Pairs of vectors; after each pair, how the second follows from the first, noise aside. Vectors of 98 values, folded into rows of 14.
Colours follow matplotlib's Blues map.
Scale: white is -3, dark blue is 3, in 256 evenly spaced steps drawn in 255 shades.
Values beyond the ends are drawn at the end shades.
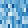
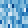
copied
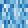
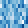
reversed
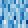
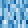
copied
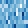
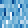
reversed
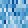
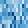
reversed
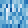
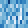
reversed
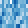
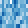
copied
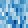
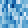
reversed
